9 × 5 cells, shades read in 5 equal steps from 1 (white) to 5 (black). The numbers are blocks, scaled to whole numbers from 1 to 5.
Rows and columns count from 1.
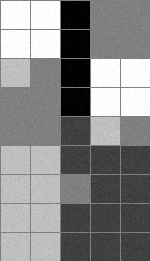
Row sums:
13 13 12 13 15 16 15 16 16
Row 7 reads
2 2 3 4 4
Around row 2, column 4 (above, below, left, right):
3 1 5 3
